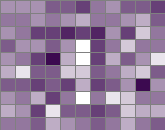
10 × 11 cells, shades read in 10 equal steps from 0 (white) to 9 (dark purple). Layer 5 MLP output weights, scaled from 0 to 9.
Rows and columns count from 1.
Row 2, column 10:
3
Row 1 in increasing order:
4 4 4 4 5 6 6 6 6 7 7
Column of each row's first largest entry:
6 11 5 7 4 3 10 4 3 3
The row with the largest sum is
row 7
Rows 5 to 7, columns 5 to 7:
3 0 7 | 2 2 6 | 7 3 7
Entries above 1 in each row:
11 11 11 10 9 10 11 9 10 11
